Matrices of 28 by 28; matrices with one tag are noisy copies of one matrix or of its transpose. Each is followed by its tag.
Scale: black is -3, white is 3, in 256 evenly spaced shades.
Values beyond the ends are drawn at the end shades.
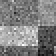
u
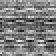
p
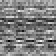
p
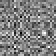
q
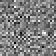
q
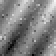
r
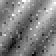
r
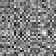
q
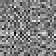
q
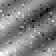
r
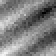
r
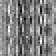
p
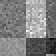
u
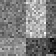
u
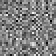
q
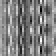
p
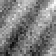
r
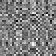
q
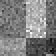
u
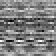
p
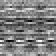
p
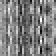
p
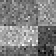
u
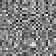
q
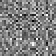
q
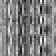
p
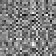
q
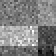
u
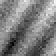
r
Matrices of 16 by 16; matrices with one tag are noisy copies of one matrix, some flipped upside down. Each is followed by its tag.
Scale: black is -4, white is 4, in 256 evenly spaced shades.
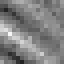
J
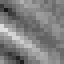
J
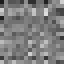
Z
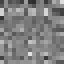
Z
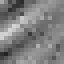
J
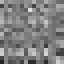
Z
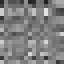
Z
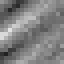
J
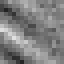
J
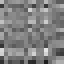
Z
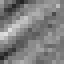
J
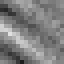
J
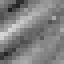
J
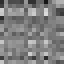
Z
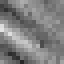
J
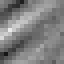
J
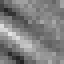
J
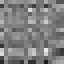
Z
